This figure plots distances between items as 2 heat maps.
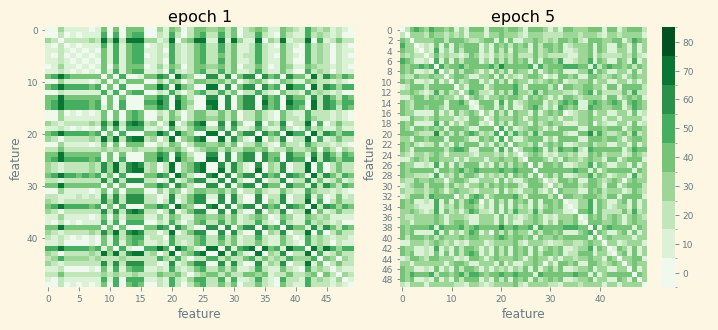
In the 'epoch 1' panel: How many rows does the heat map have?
50
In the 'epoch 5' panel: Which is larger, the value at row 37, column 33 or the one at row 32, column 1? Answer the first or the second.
the first
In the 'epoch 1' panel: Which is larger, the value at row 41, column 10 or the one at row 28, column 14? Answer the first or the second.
the first
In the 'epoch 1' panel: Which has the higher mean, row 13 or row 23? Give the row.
13
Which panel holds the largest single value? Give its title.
epoch 1
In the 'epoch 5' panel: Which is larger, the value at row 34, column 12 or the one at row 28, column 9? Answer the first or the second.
the second
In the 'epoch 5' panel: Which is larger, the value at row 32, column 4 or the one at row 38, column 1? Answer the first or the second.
the first
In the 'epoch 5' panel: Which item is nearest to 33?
16
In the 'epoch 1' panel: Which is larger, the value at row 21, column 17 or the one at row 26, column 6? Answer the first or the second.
the first
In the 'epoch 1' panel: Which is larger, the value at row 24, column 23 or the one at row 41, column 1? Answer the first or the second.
the first
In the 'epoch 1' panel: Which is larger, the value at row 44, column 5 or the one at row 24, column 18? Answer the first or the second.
the second
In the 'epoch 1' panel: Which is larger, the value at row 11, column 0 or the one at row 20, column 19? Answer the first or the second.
the second
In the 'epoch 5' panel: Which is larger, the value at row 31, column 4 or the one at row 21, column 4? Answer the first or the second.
the second
